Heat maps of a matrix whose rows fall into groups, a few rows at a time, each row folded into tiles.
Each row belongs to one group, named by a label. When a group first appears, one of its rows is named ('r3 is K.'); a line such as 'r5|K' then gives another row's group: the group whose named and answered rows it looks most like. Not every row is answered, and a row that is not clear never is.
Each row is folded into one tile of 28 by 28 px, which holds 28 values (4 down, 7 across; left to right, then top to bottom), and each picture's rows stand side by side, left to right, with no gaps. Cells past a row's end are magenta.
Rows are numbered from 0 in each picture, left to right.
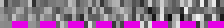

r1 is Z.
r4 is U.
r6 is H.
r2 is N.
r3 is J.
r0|Z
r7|N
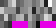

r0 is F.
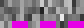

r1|H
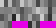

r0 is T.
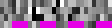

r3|N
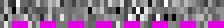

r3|J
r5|N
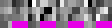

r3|Z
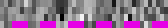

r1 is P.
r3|F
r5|J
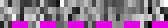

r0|U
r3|U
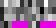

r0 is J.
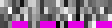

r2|U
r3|H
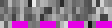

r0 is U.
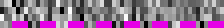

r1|U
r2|P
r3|N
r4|U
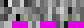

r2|F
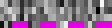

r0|U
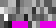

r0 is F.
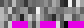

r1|P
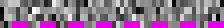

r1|N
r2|U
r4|J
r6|Z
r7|T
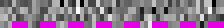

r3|H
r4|Z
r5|H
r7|F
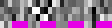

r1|N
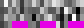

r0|J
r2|T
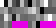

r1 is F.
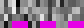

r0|F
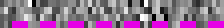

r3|J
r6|P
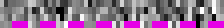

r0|Z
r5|P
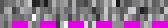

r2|H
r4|Z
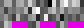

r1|N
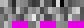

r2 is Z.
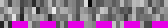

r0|U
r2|U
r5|N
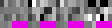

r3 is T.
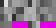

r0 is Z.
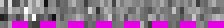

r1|F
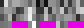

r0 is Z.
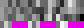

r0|J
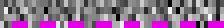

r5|P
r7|U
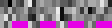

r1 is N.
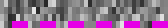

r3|Z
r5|F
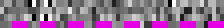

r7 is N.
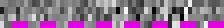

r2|P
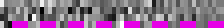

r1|H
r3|P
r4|H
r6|N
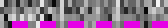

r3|P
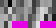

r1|P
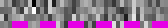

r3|U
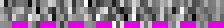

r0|Z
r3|Z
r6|P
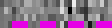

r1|F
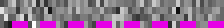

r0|F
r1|J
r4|P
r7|Z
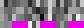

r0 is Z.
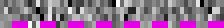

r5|P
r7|Z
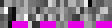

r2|H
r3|Z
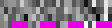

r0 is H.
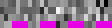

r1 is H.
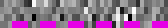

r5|P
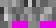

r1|Z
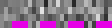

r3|U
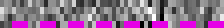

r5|U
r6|P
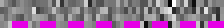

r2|Z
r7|T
